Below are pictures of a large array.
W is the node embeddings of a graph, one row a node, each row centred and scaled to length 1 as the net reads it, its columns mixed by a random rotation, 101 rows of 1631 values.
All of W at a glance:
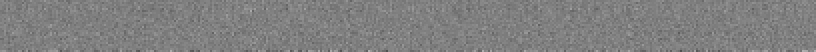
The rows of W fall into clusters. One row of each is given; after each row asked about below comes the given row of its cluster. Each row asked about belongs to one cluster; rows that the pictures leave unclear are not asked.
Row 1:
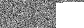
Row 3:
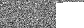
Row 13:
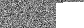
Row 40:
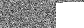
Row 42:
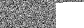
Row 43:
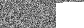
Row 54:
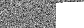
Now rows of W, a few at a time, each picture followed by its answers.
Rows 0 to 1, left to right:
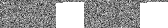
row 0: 3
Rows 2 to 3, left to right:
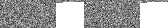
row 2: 43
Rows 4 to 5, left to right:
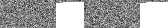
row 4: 40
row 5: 43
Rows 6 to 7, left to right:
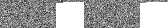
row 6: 13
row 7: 43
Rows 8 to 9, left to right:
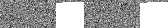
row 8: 40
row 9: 3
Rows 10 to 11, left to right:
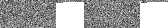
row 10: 1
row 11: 3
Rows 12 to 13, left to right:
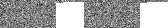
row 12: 3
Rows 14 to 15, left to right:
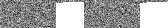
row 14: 1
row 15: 54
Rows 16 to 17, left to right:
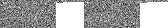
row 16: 3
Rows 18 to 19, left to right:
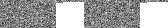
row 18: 3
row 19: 1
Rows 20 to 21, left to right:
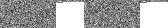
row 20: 40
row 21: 40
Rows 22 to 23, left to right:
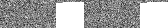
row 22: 40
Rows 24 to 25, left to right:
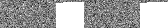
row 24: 42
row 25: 13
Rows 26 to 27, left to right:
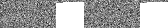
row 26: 3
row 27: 40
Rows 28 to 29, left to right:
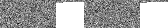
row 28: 1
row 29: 40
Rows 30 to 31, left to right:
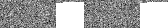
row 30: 43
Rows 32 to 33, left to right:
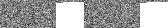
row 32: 1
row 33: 43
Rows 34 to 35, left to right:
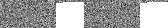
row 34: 40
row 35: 3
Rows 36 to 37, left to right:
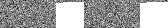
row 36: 42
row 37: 43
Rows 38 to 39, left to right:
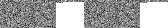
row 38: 1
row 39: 1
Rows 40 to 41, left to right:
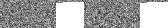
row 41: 43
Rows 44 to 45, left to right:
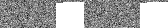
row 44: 13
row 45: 1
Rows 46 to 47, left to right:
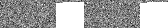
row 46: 43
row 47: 3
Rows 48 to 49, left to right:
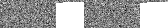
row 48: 3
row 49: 54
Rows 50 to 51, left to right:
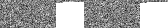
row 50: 43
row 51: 54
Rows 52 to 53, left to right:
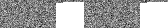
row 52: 13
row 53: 13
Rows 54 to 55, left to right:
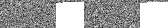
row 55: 43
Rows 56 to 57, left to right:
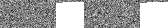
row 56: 40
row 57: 43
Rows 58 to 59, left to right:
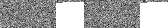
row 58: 40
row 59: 3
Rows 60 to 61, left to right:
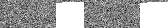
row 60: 43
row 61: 54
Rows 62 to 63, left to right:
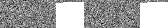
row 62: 42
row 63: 1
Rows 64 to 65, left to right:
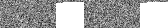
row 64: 54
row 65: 43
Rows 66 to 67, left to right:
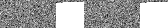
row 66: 54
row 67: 54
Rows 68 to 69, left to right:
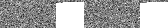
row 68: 54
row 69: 40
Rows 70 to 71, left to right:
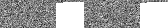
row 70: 13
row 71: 54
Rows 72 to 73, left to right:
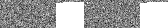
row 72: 43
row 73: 3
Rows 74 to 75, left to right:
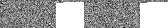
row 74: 3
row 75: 13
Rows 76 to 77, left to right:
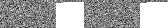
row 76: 42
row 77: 13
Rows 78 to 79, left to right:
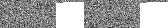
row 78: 3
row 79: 42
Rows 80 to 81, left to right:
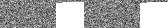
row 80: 40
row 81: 54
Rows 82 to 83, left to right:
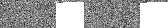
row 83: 13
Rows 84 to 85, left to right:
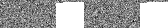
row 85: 43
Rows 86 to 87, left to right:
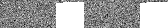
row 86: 3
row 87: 54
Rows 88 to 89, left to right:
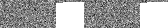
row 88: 40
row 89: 13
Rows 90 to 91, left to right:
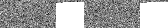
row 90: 54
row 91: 40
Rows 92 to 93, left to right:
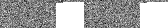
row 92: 13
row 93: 3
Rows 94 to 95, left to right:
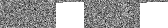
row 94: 40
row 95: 43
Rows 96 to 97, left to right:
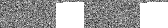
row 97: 3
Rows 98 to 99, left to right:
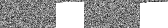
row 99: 54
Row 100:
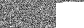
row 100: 43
